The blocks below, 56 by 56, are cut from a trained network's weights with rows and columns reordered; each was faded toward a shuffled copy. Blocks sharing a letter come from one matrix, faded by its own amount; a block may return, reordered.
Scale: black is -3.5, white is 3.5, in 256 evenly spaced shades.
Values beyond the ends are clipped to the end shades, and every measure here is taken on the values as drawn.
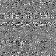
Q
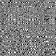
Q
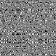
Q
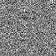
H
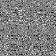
Q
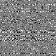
Q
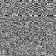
H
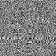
H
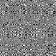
Q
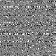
Q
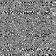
Q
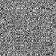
H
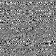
Q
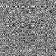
H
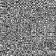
H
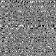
Q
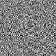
H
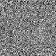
H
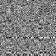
H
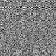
H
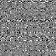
Q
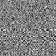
H
